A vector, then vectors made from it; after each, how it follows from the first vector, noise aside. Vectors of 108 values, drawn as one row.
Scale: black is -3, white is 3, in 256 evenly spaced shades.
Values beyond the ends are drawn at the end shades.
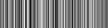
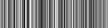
negated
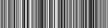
negated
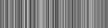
shrunk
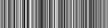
negated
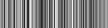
negated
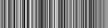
negated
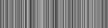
shrunk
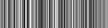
negated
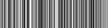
negated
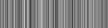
shrunk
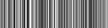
negated
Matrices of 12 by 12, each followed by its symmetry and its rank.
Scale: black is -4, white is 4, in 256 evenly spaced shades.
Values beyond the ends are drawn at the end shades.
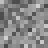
symmetric, full rank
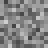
neither, full rank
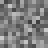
neither, full rank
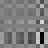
neither, rank one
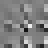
antisymmetric, rank two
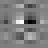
neither, rank one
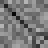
symmetric, full rank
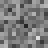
symmetric, full rank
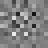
antisymmetric, rank two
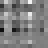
antisymmetric, rank two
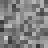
neither, full rank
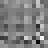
antisymmetric, rank two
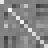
symmetric, full rank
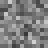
neither, full rank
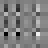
neither, rank one
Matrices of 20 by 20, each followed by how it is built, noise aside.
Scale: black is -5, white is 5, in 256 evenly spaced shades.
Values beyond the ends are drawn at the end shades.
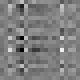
low rank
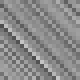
Toeplitz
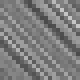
Toeplitz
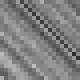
Toeplitz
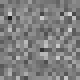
low rank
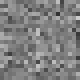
low rank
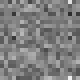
low rank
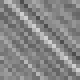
Toeplitz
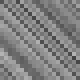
Toeplitz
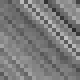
Toeplitz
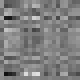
low rank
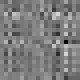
low rank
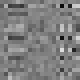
low rank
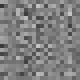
low rank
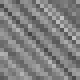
Toeplitz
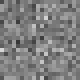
low rank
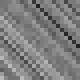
Toeplitz
